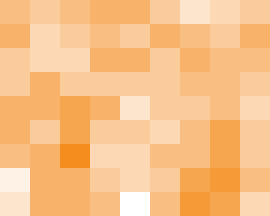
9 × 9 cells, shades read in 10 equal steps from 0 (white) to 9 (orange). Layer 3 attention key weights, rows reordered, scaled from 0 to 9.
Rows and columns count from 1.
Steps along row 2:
down up up down up down down up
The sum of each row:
39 43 42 40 43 44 47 44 42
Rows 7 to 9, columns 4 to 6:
3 3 5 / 4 3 4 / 5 0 5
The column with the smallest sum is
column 5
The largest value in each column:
6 6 9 6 6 6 8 8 6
